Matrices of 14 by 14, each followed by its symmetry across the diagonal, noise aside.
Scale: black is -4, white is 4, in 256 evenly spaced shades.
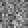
neither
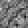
symmetric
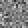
antisymmetric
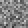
neither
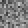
neither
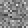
neither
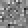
symmetric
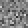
neither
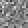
symmetric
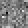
neither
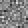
symmetric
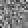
antisymmetric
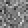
neither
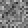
symmetric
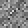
symmetric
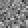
antisymmetric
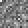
symmetric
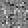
antisymmetric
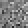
antisymmetric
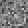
symmetric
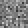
antisymmetric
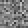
neither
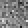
antisymmetric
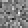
antisymmetric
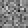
neither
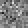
antisymmetric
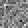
symmetric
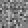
antisymmetric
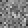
neither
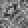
symmetric
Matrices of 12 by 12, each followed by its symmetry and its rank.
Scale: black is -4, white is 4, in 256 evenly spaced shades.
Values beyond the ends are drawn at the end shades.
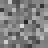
antisymmetric, full rank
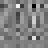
neither, rank two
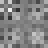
symmetric, rank two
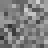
antisymmetric, full rank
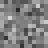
antisymmetric, full rank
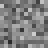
neither, full rank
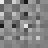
symmetric, rank two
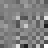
symmetric, rank two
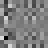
neither, rank two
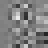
neither, rank two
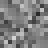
antisymmetric, full rank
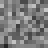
neither, full rank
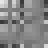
symmetric, rank two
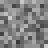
neither, full rank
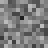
neither, full rank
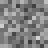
neither, full rank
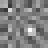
symmetric, rank two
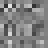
neither, rank two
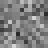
antisymmetric, full rank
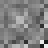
symmetric, rank two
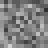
antisymmetric, full rank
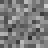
neither, full rank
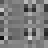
neither, rank two
